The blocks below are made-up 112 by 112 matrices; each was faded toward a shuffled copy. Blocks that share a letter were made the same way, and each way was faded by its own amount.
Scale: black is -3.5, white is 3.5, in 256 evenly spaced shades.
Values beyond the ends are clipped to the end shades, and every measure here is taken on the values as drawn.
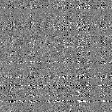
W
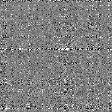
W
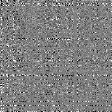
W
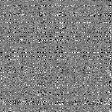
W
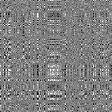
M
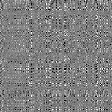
M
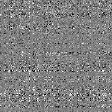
W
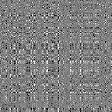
M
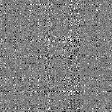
W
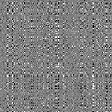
M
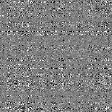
W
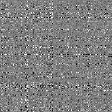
W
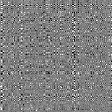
M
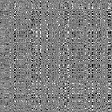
M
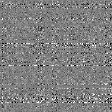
W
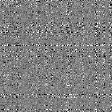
W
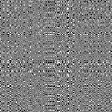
M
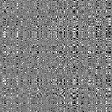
M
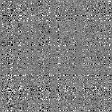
W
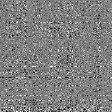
W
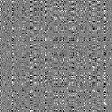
M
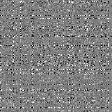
W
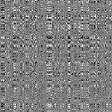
M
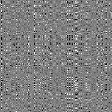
M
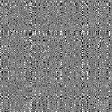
M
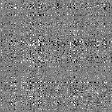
W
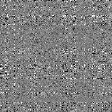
W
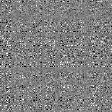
W
